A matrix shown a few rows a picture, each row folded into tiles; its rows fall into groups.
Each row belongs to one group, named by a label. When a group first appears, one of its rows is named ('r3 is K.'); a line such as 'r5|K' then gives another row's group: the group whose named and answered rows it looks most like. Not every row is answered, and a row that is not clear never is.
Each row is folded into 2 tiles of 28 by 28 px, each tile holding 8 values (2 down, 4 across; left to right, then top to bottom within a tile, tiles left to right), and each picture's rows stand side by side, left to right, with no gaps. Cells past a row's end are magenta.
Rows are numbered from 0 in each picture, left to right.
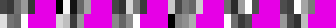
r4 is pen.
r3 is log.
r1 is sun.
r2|pen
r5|pen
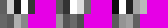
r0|sun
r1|pen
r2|sun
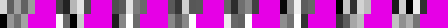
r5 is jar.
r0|log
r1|pen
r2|jar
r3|pen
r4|pen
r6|sun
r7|sun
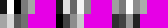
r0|sun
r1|sun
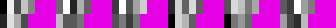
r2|sun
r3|sun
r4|jar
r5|pen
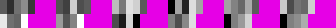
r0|pen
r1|pen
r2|jar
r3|sun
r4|log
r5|log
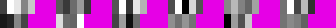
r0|jar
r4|log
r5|sun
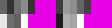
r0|pen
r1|log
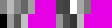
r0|log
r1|pen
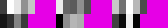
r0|jar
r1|log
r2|jar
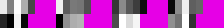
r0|jar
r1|log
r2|log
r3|jar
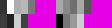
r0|jar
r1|log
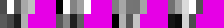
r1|sun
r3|jar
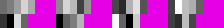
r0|jar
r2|pen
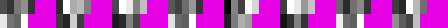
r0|pen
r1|jar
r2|jar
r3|pen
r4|sun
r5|jar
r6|pen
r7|pen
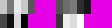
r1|log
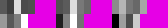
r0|pen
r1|jar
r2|log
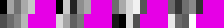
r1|sun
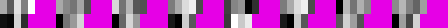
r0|jar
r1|log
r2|log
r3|jar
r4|log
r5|jar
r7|log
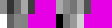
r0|pen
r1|log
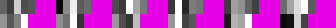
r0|pen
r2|pen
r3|sun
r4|log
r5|jar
